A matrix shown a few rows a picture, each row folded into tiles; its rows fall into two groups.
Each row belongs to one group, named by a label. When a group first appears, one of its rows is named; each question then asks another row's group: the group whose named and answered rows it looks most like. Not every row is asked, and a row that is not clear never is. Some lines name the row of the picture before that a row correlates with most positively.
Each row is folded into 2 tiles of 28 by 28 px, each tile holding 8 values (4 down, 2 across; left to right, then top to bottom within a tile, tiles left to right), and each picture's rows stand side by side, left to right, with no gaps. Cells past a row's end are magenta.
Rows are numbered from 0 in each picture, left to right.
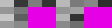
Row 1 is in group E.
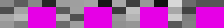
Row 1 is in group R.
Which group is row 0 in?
R
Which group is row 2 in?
R
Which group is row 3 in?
E
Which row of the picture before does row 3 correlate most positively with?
0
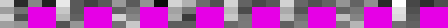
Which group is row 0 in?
E
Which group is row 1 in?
E
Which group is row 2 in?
R
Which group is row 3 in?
E
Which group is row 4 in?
E
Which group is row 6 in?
R
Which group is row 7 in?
E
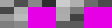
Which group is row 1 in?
E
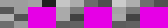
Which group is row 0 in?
R
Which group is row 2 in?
E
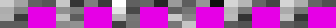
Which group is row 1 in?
E
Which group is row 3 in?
R
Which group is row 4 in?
E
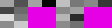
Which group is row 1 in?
E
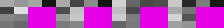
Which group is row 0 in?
R
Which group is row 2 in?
E
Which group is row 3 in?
E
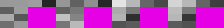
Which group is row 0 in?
R
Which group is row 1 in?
R
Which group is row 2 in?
E
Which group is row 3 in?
E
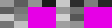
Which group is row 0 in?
R
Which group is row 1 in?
E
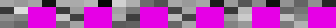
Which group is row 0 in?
R
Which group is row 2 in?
E
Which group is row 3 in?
R
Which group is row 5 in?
R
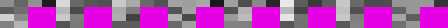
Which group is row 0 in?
R
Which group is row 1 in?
E
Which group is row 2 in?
E
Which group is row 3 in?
R
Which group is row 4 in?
R
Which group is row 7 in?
R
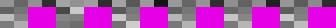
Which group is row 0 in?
R
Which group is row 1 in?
R
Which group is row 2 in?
R
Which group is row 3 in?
R
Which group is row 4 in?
R
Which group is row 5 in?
R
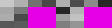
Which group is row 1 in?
R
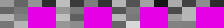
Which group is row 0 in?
R
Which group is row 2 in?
R
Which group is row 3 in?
R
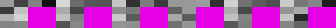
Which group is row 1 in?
E
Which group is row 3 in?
R
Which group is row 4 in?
E
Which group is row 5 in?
E
